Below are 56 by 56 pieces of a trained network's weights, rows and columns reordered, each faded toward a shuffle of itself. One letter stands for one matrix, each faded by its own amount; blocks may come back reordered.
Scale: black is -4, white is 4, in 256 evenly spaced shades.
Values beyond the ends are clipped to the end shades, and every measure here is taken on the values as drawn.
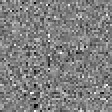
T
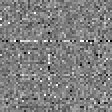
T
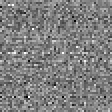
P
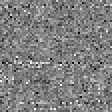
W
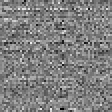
P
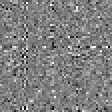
T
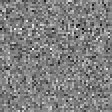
W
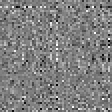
T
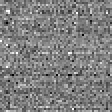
P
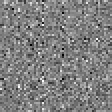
T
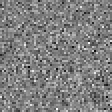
W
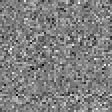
W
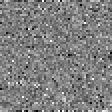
W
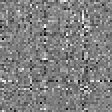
T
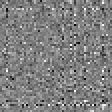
T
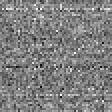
P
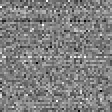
P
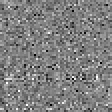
W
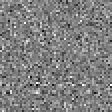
W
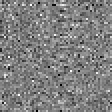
W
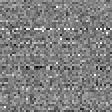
P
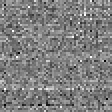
P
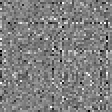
T
